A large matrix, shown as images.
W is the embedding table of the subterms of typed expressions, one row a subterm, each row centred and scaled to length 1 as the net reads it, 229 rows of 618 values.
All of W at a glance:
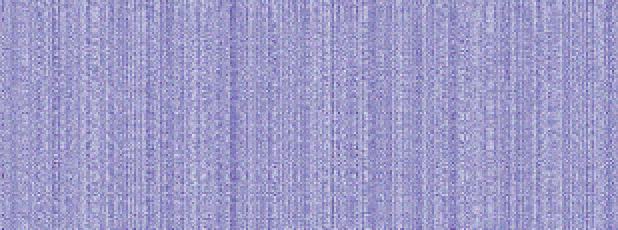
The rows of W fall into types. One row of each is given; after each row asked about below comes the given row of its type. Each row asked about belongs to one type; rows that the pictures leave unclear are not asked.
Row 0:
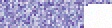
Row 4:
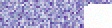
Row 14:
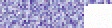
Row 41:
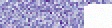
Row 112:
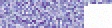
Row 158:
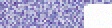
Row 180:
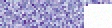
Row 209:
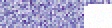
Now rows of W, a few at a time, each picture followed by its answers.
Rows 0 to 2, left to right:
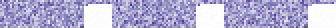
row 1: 14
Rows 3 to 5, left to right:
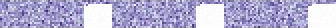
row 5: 112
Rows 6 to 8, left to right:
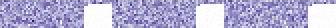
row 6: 112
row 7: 112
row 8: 0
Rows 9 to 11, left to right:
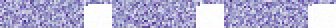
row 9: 180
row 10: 180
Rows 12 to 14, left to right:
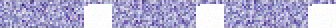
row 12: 180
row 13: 14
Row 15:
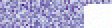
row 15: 209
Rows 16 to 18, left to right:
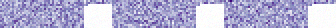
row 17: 112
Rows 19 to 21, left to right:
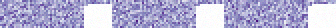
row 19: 209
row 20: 209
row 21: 180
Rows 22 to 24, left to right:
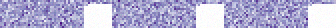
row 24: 41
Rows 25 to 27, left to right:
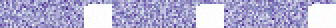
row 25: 180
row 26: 180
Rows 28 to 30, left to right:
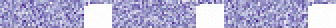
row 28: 180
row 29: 209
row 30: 180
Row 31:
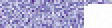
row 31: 41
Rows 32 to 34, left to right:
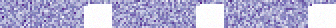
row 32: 209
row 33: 158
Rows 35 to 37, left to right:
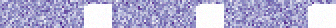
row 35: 41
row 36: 158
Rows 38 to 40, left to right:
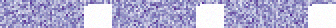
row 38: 209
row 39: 0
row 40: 180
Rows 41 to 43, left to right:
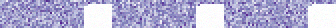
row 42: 0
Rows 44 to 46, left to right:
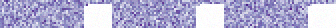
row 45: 41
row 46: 209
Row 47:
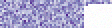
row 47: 180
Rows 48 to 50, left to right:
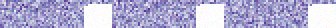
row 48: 41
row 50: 14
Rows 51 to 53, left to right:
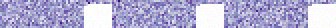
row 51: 158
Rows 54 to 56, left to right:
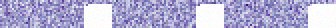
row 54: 0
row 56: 209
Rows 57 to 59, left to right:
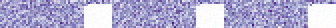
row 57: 209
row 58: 41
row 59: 0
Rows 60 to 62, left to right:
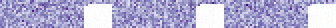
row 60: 0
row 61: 4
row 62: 209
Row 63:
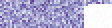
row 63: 180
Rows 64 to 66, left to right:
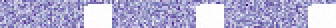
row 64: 209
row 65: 0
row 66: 112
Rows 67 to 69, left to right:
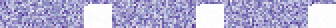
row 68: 4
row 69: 14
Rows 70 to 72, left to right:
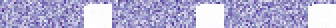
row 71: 41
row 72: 0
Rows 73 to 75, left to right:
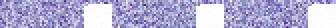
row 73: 112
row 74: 209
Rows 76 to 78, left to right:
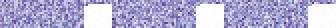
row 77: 4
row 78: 4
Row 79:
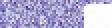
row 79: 158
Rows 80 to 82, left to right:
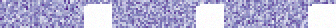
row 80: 209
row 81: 112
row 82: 14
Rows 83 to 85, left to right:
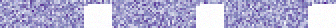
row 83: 209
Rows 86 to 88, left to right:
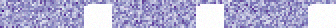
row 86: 41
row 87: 14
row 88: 41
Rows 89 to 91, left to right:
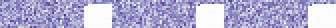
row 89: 112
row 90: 0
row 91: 0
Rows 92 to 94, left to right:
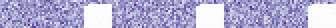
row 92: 41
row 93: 4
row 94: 158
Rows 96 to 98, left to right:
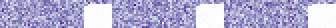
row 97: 112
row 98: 158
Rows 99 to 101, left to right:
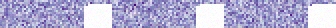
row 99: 0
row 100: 41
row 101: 180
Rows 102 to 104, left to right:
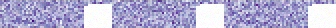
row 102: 112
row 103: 41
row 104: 209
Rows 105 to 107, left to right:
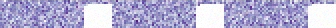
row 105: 41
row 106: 180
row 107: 158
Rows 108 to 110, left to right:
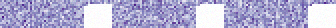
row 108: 209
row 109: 14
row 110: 4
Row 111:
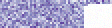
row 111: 209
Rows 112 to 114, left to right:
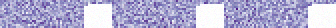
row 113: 112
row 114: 4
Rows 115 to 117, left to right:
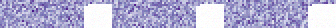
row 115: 0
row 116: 0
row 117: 14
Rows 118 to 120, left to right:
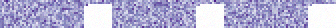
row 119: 112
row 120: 180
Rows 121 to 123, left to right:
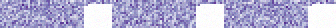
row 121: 14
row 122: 14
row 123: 0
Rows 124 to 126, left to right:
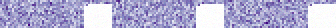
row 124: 0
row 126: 112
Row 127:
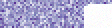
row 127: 4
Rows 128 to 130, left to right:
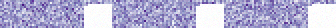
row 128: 180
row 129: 209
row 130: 14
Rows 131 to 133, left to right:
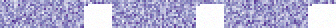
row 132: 180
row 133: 14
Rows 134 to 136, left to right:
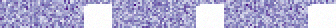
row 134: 209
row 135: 112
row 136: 209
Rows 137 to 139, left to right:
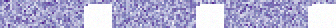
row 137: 112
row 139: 0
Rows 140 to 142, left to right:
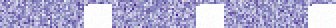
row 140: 14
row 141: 41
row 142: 180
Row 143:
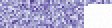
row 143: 14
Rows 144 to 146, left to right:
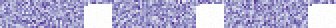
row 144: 112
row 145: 209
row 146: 14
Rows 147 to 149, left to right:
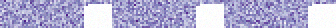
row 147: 180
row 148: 112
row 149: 112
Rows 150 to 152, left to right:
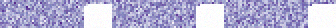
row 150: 158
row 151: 0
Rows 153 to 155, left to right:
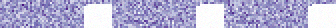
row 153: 209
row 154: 112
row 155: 112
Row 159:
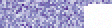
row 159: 0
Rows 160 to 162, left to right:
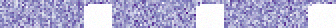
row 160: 4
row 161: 180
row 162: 41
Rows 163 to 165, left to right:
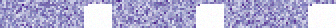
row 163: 0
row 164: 112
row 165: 14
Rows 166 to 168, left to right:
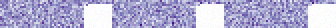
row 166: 180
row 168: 158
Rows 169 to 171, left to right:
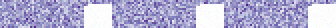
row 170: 112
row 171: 4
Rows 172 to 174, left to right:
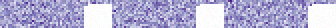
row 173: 112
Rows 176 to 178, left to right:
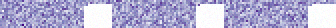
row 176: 0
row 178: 0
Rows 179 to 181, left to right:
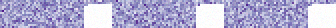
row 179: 112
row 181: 4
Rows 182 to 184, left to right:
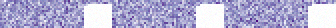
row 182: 41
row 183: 4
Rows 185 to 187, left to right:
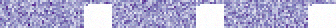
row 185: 0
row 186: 41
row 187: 180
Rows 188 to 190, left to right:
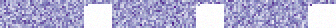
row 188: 112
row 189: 41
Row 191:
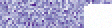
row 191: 158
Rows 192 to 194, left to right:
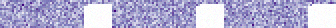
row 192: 41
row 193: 4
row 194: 0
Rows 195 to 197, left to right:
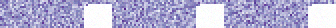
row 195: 180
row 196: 4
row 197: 209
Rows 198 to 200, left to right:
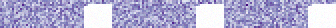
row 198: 4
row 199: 209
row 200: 112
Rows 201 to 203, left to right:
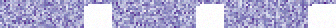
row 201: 112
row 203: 4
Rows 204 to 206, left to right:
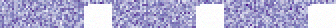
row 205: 209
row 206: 209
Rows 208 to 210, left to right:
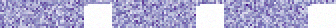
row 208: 158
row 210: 209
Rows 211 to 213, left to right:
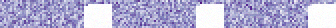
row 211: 14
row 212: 158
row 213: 158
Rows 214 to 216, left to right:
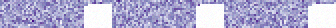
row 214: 112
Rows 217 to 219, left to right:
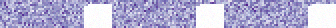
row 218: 41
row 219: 41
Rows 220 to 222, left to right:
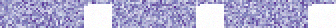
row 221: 0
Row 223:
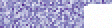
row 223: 4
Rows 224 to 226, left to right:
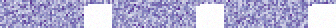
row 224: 209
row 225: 0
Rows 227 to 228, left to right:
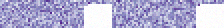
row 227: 41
